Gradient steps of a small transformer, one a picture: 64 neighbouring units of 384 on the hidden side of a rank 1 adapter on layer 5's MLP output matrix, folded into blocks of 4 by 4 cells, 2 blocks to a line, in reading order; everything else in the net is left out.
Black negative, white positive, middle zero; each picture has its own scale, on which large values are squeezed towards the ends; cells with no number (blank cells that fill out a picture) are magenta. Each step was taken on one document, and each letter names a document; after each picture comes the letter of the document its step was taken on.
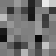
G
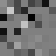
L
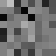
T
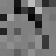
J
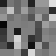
G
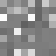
L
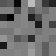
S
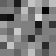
S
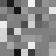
L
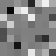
G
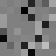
G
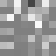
S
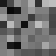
G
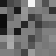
L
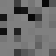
T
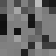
J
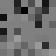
J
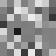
T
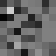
L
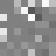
T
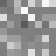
G
